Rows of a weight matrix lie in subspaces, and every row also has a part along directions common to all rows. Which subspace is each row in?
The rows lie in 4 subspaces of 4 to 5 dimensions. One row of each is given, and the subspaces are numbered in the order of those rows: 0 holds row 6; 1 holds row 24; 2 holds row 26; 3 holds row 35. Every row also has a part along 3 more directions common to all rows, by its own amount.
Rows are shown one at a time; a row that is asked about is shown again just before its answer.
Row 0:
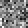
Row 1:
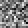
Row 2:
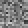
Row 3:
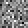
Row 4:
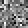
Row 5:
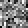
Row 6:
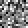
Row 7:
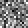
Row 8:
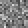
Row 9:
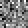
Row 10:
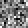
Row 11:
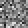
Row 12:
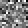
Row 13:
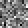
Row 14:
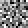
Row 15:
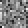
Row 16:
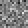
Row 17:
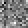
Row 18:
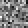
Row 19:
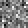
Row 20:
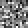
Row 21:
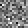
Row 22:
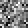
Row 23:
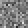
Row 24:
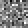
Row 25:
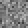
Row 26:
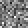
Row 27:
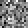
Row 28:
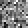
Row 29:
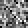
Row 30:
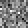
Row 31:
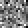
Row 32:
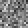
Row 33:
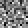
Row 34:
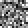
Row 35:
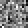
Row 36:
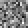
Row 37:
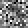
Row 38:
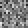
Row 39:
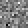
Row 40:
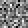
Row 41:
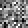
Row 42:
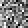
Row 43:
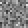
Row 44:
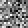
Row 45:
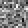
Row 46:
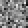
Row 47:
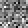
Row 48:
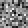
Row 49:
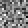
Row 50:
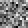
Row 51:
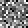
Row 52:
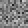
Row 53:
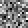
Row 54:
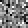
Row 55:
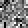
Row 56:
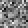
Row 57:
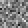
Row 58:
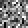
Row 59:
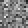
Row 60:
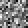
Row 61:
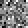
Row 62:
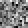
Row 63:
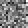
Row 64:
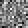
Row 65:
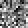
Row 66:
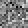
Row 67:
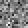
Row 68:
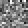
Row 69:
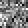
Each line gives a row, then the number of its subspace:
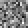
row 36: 2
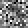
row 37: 3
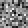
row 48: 1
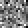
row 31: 3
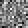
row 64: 3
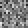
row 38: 2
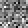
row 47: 0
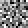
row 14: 1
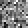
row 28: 0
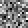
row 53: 1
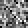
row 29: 2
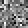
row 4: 0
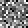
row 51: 3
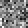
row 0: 2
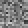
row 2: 1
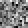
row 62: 1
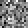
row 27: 3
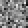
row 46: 3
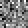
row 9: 1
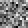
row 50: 1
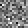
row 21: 1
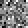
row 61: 3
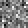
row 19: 0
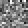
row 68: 1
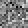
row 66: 1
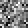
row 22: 0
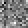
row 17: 0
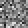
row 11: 0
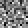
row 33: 2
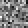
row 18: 0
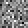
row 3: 3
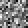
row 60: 0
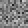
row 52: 1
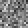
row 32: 0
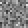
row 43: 2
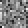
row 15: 2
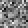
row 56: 0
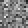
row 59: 0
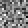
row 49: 2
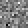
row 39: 0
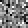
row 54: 2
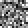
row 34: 3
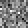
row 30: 2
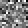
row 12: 1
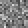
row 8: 1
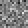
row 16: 1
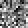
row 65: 3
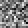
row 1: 2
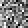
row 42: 1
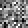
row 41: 0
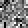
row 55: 0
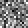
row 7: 3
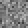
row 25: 2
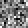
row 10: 3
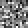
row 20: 3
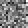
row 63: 3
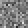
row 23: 3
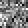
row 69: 1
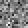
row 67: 0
